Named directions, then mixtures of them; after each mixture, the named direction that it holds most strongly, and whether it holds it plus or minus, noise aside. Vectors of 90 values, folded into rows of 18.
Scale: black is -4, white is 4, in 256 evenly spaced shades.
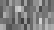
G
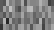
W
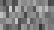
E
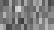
G, plus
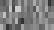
E, plus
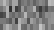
E, minus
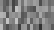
E, plus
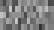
E, plus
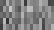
W, plus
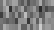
E, minus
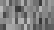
G, minus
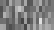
G, plus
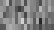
G, minus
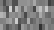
E, plus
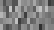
E, plus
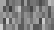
W, minus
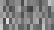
W, minus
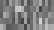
G, plus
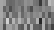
W, minus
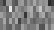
E, plus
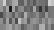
E, minus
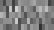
E, plus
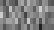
E, plus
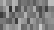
E, minus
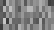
W, plus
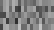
E, minus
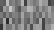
W, plus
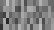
W, plus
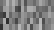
W, plus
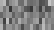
W, minus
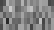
W, plus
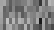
G, minus
